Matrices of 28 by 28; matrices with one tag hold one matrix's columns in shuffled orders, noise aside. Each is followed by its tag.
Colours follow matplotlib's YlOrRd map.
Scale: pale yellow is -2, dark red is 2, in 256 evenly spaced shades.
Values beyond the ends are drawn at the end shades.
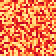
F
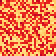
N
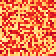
N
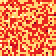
F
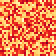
F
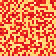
N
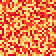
N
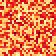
N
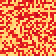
N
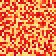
N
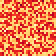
N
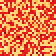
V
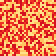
F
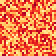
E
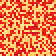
N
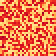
E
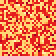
E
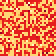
F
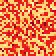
F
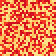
N
